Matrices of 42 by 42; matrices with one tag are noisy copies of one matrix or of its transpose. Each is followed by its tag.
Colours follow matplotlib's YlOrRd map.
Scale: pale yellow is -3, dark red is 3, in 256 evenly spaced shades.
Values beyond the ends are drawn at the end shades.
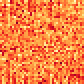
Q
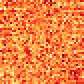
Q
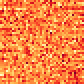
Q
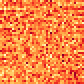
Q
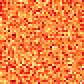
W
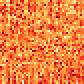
Q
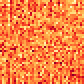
Q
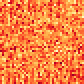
Q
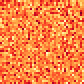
W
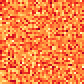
W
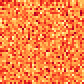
W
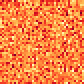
W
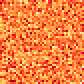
W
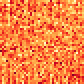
Q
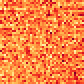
Q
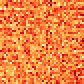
Q
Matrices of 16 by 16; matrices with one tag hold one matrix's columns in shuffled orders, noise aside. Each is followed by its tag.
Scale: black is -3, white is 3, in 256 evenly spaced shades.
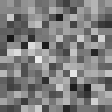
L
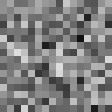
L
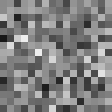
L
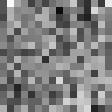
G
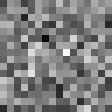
L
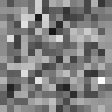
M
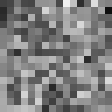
G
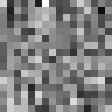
G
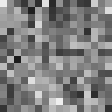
G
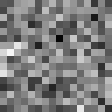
L
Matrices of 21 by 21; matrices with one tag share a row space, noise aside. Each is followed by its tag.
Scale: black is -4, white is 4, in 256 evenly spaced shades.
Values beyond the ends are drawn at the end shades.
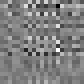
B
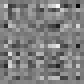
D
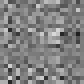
D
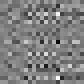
B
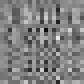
B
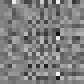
B
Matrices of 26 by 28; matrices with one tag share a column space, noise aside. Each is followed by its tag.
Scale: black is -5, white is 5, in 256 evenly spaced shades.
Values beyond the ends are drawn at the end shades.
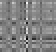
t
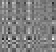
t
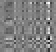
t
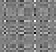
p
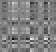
t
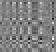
t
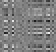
p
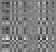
t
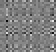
p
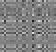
p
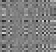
p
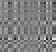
t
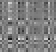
t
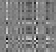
t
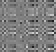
p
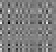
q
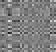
p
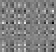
q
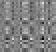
t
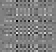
p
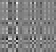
t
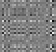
p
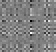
p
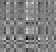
t
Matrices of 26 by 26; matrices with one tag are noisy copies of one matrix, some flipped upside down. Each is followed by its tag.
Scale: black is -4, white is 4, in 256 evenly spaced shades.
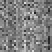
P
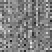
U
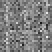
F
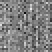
U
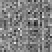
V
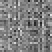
V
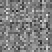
F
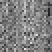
P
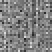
U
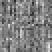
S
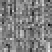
S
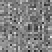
V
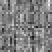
S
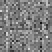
F
